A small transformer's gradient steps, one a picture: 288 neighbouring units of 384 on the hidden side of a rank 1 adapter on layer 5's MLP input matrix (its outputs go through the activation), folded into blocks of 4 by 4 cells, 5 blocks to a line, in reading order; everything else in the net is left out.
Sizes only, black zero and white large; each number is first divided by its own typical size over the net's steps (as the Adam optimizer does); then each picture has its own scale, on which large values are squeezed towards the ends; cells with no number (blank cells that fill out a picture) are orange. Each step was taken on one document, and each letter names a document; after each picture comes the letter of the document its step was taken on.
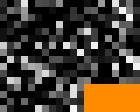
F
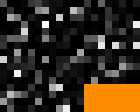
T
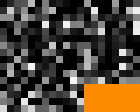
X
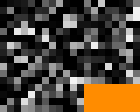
X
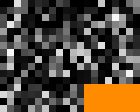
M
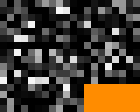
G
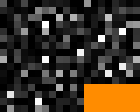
T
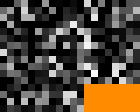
F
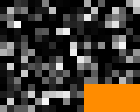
M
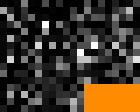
F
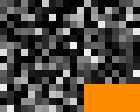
X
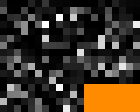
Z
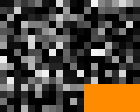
G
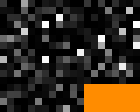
Z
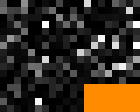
Z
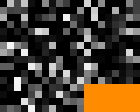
X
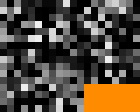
G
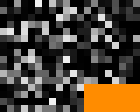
G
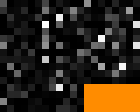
T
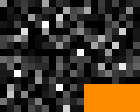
Z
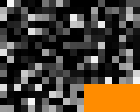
X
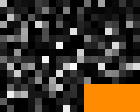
T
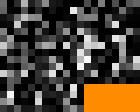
F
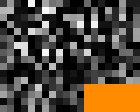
X
